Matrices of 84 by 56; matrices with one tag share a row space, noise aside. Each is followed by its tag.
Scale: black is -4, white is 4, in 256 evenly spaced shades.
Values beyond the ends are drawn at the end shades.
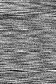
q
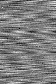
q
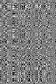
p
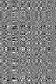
p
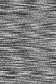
q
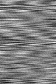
q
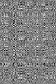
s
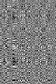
p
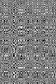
s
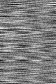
q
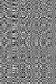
p
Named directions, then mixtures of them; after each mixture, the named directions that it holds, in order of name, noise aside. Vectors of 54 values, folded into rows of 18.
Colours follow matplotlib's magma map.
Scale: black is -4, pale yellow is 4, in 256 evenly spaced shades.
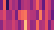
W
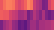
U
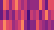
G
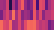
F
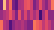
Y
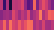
F, U, Y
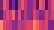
F, Y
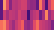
F, G, Y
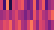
F, W, Y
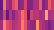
G, W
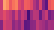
G, U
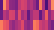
F, G, Y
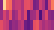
G, U, Y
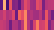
W, Y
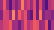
F, U, W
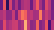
W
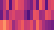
F, G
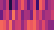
F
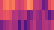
U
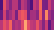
F, G, W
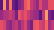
W, Y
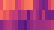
U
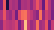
W
